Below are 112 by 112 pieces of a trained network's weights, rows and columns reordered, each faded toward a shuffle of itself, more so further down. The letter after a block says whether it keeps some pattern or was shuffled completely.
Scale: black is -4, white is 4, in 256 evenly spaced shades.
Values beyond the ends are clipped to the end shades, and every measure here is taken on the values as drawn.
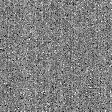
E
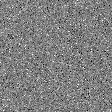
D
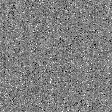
E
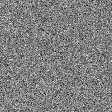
D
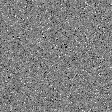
D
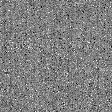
E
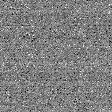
E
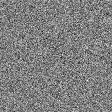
E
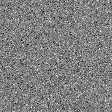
D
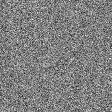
E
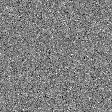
D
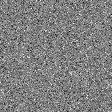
D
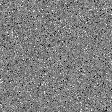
D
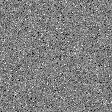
D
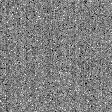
E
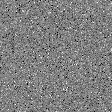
D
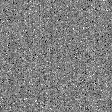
E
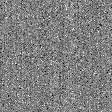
E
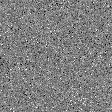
D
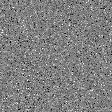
D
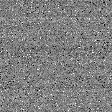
E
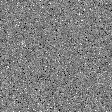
D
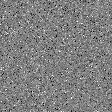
D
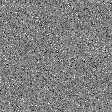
D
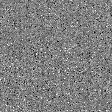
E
